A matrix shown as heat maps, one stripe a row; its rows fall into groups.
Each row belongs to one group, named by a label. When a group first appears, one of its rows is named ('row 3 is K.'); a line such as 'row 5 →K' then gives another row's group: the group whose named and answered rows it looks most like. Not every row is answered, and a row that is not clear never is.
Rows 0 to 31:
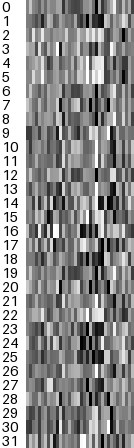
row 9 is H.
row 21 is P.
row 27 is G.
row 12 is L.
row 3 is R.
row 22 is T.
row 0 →L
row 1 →G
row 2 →T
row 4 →T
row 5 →T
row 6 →L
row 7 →R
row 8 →L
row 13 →P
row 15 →T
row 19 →L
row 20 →R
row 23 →G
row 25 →G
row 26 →P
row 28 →R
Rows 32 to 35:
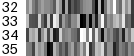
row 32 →L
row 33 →R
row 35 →T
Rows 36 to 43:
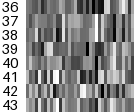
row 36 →G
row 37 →P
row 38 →P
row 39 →G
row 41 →R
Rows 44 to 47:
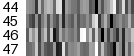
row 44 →L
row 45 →H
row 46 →H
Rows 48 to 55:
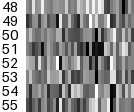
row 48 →T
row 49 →H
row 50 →L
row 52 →R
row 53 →L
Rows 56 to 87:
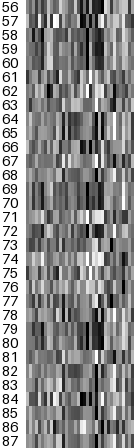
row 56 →G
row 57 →R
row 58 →G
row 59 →G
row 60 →G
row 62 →T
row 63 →P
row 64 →L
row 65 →L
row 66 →R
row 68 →L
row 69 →G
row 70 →G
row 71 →T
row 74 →T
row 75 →H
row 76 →T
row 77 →H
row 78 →L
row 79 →G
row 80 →G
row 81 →P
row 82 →L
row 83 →L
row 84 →R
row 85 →L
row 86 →H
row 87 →L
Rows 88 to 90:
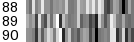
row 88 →T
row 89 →R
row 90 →L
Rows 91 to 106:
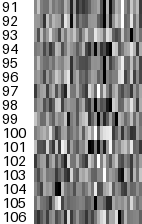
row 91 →L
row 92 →L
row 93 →T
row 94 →G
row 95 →L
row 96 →L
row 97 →H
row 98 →G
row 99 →R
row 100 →T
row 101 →R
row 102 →H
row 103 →P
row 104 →T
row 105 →G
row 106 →H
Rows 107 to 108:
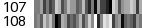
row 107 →G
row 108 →T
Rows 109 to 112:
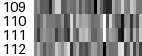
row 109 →G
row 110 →P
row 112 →L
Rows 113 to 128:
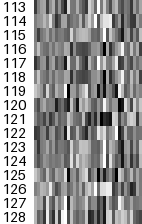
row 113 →H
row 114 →T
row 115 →P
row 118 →L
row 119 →R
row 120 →P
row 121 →G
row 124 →P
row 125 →R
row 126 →T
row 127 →R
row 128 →R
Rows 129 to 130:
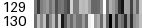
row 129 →P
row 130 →H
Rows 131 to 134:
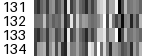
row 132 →P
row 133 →H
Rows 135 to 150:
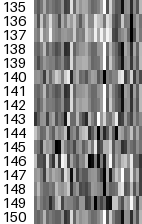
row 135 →P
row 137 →T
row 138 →P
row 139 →P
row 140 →L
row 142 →P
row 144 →R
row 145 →T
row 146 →R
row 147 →L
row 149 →G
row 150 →P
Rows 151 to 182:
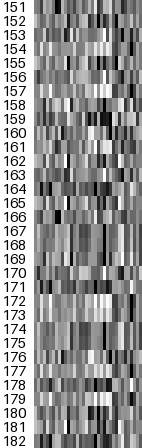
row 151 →T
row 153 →P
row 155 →R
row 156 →P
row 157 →T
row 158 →L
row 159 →G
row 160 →H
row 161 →T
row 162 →R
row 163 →P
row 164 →G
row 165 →R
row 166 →T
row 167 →L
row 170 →P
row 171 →G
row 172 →T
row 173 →T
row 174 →L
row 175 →L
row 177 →T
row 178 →G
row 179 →T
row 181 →R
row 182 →G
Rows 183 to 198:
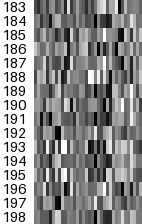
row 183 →H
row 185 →P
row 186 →R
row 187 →P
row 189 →G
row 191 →G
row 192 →T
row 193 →R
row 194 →G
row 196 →P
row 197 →T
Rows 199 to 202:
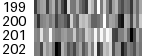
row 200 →P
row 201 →T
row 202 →T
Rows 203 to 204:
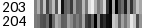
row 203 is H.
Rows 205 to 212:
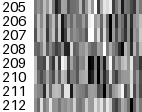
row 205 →T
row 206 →H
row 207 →H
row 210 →R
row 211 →L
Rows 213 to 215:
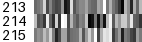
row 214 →R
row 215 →T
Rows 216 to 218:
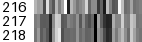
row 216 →R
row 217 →G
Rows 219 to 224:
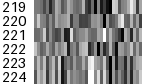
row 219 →G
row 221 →P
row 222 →R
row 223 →H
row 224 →H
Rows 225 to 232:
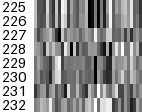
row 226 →R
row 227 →T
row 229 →G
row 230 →G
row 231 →H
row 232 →T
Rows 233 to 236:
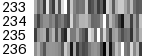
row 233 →R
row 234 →P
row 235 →H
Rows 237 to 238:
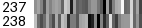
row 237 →L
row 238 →R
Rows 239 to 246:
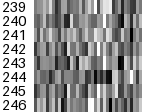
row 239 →T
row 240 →P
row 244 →G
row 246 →H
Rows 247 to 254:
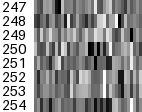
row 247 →T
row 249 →T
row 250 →R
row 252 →P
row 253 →P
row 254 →G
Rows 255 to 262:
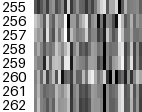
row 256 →R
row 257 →R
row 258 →L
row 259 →L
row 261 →L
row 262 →L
